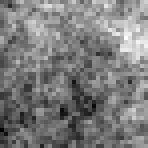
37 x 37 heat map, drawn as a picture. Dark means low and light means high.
There is an overall slope up to the top right. The ninth with the highest average is the top right. Neither half mirrors the other. The field is mottled with small blotches. There are no regular stripes. The values follow a bell shape.
